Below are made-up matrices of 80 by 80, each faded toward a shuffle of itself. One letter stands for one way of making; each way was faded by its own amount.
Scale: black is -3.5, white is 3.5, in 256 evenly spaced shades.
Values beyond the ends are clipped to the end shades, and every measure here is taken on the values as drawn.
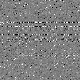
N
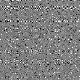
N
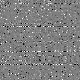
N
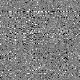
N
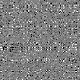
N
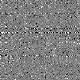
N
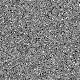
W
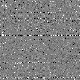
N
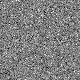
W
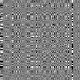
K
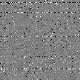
N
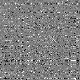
N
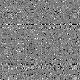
N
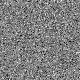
W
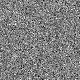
W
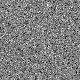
W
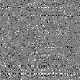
N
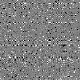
N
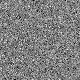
W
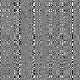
K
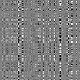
K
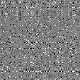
N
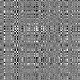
K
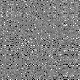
N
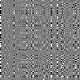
K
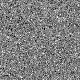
W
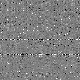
N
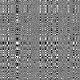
K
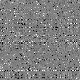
N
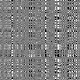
K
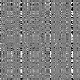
K
